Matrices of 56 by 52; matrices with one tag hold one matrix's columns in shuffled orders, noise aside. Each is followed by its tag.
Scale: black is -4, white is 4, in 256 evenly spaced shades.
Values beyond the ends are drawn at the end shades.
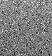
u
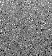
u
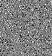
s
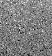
u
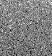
u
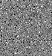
s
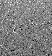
u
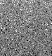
u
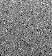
u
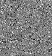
s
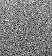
u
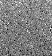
u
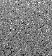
u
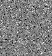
s
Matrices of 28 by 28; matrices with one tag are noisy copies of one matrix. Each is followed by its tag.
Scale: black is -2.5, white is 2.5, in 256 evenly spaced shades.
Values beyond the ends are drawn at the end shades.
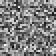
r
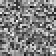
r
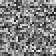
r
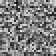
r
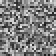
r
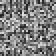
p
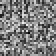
p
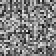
p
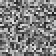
r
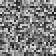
r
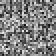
p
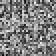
p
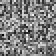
p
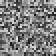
r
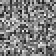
p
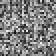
p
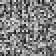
p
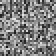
p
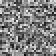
r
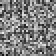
p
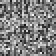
p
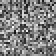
p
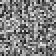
p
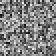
p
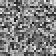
r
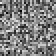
p
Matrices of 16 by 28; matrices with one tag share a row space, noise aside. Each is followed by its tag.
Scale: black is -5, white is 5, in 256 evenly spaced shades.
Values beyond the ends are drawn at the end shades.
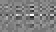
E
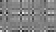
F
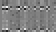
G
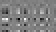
G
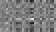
E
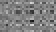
E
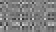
F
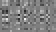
G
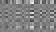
E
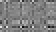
F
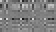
F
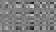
E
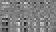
G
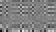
F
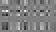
G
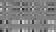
F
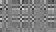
F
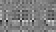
F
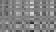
E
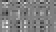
G
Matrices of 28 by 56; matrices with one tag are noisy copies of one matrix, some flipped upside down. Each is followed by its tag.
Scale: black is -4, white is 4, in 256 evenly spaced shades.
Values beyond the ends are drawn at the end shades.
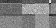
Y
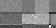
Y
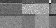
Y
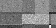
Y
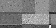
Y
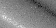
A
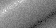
A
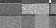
Y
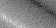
A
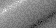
A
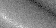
A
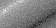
A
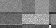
Y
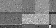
Y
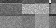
Y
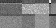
Y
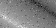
A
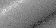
A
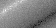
A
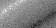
A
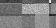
Y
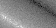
A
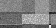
Y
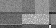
Y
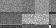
Y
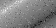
A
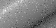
A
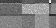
Y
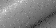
A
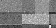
Y
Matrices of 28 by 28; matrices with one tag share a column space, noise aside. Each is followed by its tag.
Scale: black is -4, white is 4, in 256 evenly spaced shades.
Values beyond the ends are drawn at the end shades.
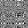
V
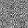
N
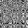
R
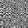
N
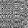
N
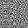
N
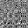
R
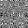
V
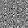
N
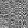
N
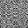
N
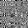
V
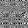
V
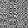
N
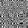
V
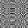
N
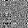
V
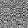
N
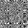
R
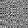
N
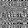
V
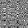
N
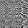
N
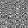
N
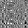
R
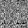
R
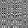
N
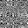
V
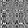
R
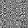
N
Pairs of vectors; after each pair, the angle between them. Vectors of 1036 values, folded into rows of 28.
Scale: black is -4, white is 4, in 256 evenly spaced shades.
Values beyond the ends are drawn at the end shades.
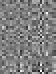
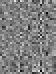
nearly opposite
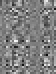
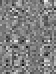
nearly parallel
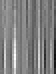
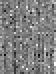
partly opposed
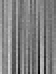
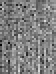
partly opposed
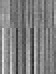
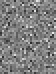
orthogonal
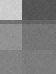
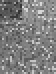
partly opposed
